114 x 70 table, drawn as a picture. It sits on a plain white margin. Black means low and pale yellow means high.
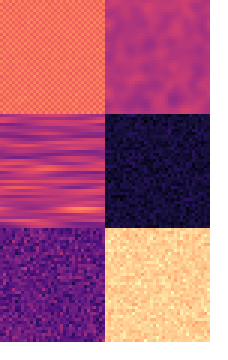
The table splits into 3 rows of 2 panels. Panel 1,1: high, checkered, faint in contrast. Panel 1,2: middling, blotchy, faint in contrast. Panel 2,1: middling, streaked across. Panel 2,2: very low, fine-grained, faint in contrast. Panel 3,1: low, fine-grained. Panel 3,2: very high, fine-grained, faint in contrast.
